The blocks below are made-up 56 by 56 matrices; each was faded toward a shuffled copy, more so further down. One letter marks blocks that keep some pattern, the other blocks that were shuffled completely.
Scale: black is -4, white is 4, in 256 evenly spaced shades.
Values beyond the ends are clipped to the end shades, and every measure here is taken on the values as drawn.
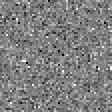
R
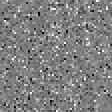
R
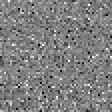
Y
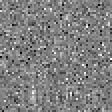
Y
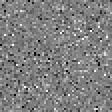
R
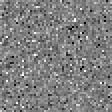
R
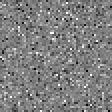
R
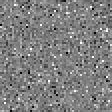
R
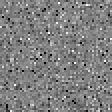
Y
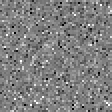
R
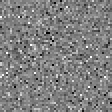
R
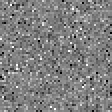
R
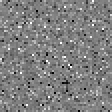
R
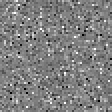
R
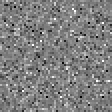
Y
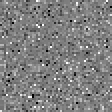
Y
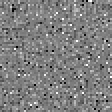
Y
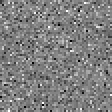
R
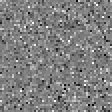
Y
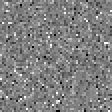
R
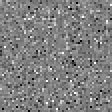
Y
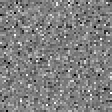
R
